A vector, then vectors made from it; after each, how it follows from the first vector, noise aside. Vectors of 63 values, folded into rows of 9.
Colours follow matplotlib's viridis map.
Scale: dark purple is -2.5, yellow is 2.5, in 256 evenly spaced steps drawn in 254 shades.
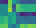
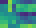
copied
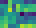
copied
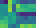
copied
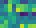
copied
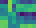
copied
